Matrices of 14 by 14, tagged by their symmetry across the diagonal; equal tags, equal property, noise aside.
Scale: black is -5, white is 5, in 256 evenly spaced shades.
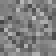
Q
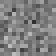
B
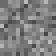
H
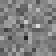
Q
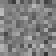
Q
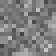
H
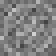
H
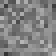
H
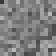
H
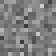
B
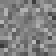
B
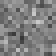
Q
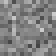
B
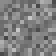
H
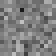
B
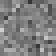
Q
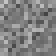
H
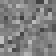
Q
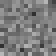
B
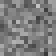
B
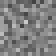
Q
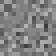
H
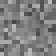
Q
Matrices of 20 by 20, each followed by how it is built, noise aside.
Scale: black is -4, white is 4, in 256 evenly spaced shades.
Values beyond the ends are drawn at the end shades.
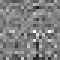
low rank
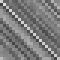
Toeplitz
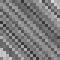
Toeplitz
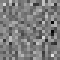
low rank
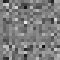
low rank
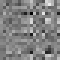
low rank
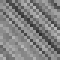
Toeplitz
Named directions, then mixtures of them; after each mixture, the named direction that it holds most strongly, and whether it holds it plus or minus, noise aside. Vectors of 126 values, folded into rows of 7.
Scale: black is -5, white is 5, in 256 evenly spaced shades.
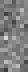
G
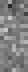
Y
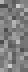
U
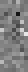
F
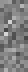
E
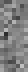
E, minus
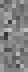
E, minus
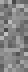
E, plus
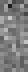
Y, plus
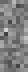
E, minus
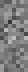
E, minus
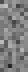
U, minus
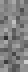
G, minus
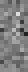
F, minus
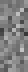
F, minus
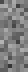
U, minus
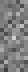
E, minus
